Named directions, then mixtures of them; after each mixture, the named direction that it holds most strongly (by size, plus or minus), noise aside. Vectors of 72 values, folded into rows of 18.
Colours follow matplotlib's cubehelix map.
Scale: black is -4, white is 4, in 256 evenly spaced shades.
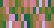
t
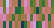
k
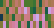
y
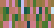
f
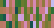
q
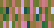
f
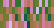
t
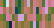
q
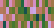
y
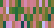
t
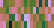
t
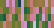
f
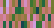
k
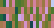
q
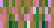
t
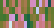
t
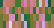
t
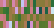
f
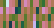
k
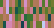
t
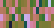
t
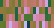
t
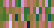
f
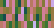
q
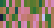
y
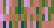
k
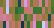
k
